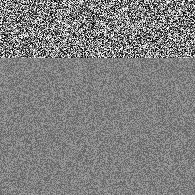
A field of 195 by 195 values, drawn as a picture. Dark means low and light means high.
Seam: horizontal, 30% of the way down, the bottom part calmer. Stripes: none. Slope: none. Mirror symmetry: none. Grain: fine.
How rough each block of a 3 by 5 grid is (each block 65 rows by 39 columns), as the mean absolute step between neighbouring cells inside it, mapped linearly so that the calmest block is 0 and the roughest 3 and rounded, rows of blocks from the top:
33333 / 00000 / 00000
